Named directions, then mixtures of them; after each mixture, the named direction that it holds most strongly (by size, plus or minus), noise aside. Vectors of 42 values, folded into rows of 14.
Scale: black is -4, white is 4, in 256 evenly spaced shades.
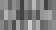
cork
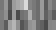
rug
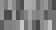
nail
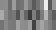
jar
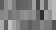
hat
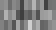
cork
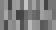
cork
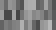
nail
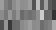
hat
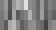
rug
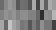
hat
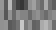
rug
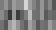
rug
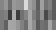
rug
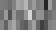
rug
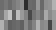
nail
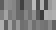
hat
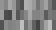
nail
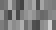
nail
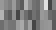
jar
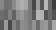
hat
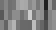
jar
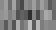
cork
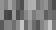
nail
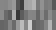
nail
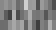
nail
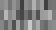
cork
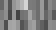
rug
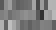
hat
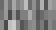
rug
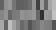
hat
